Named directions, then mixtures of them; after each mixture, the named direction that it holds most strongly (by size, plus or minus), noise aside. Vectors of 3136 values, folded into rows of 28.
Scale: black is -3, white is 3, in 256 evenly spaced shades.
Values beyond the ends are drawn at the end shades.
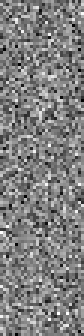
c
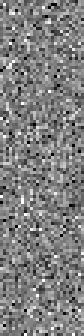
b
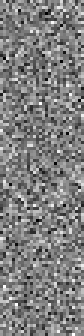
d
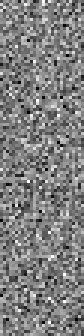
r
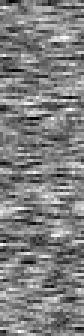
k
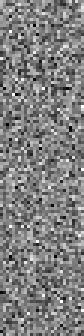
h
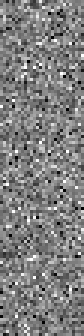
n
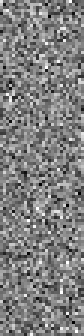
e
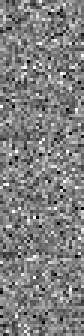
n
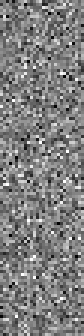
n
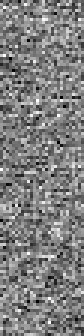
r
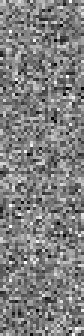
h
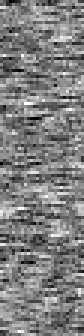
k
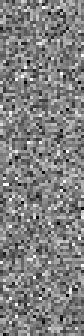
n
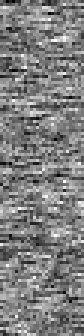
k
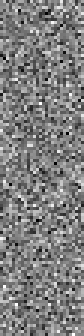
d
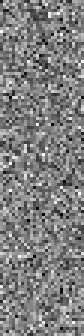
e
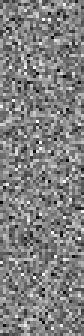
n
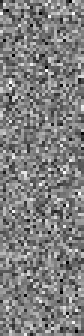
e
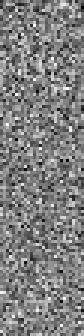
h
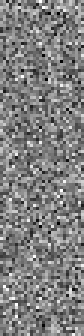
d
